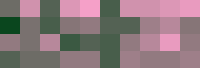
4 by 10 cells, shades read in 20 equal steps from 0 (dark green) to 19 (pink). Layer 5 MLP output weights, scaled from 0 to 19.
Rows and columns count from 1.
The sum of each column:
25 42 33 42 47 21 45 53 60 51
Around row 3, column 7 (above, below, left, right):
6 12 5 14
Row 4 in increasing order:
5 6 8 8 11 11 11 11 12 12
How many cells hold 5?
4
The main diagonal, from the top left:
8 9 14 11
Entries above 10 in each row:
7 3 6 6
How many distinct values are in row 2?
8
